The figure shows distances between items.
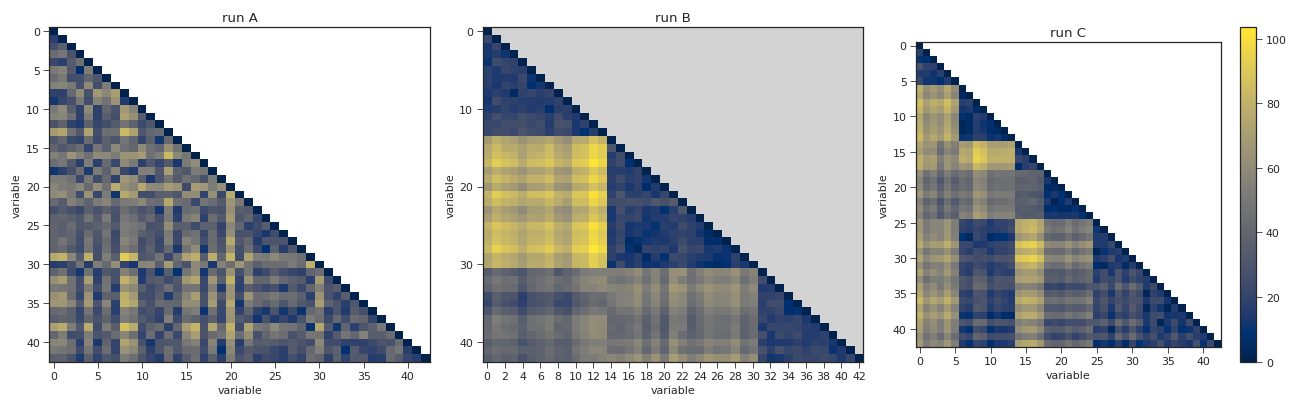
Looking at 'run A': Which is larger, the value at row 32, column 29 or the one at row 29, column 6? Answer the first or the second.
the second
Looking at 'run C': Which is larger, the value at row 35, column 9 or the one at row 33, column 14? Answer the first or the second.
the second
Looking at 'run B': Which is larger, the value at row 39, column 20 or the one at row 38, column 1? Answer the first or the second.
the second
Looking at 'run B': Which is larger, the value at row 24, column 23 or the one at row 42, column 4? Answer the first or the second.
the second
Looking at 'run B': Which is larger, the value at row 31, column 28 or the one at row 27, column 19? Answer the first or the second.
the first
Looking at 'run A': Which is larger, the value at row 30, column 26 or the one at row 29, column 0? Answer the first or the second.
the second
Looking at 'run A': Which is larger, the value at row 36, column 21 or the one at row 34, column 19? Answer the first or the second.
the second
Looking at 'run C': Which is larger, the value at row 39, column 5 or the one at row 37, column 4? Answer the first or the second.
the second
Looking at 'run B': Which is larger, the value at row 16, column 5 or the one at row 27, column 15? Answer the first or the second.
the first
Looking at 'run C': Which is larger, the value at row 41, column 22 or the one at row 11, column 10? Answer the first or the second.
the first
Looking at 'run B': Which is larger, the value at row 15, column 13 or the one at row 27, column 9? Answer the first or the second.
the first
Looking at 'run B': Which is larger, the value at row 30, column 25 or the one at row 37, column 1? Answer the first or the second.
the second
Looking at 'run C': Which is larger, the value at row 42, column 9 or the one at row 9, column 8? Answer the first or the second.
the first
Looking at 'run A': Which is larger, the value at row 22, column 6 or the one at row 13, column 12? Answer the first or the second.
the first
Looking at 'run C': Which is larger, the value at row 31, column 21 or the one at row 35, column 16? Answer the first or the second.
the second
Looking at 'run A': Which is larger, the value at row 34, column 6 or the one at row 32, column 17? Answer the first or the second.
the first
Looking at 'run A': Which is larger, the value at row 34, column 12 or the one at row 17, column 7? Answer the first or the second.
the first
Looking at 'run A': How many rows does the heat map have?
43
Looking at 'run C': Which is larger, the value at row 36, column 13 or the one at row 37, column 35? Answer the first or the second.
the first
